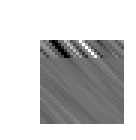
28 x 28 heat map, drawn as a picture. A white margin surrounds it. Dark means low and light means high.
A horizontal seam about 20% of the way down splits the table, and the bottom part is calmer. Values change most from cell to cell in the top middle. Streaks slant down to the right. The ninth with the lowest average is the top left. No single row or column stands out from its neighbours. The top middle is the ninth with the highest average. Neither half mirrors the other.
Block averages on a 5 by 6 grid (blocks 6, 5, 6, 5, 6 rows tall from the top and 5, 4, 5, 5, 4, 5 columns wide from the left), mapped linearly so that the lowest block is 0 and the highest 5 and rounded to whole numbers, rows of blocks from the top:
304523 | 333333 | 333333 | 333333 | 333333
